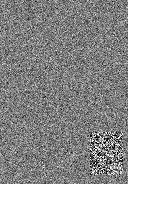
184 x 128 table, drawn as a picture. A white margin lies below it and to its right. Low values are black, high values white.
No overall slope runs across the table. Overall the values sit about 50% of the way up the scale. The halves do not mirror each other. In the bottom right lies a patch that is rougher than the rest. The bottom right is the roughest part. The texture is fine-grained noise.
